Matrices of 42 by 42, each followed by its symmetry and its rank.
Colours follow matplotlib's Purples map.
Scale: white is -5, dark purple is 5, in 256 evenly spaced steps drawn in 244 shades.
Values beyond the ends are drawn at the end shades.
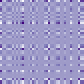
symmetric, rank one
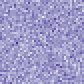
antisymmetric, full rank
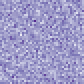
antisymmetric, full rank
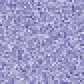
neither, full rank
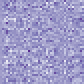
neither, rank five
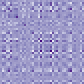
symmetric, rank three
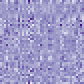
neither, rank five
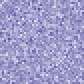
symmetric, full rank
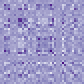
symmetric, rank three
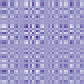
symmetric, rank one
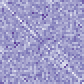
symmetric, full rank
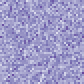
neither, full rank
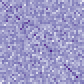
symmetric, full rank
